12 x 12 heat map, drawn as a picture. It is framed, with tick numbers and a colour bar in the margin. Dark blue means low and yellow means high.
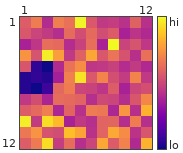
Mirror symmetry: none. Stripes: none. Ninth with the lowest average: middle left. Odd patch: lower, in the middle left.
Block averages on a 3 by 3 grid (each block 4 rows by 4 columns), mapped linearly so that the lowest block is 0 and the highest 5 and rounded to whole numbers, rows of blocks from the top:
4 4 3
0 4 3
5 4 4
